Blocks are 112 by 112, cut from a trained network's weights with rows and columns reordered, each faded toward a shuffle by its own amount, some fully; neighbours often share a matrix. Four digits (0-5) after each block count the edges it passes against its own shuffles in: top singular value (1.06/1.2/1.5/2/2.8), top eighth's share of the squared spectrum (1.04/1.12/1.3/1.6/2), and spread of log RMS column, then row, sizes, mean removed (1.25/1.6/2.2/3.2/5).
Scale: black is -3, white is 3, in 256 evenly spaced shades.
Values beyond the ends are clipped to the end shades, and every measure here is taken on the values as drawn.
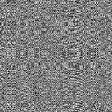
5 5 3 3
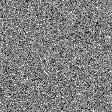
0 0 0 0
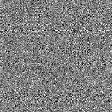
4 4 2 2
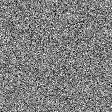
0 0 0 0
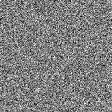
3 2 0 0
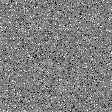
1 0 0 0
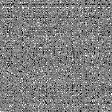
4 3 3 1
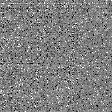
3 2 2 0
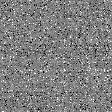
2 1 2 0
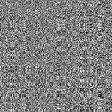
4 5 3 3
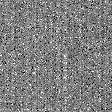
3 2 0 1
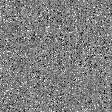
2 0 0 0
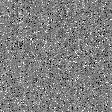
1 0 0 0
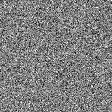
2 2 0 0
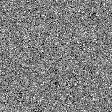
2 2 0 0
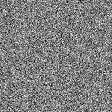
2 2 0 0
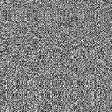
4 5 3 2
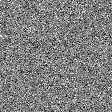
0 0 0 0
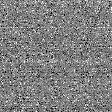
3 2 2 0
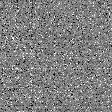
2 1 1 0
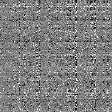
4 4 4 1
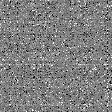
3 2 2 0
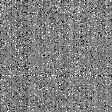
3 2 0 2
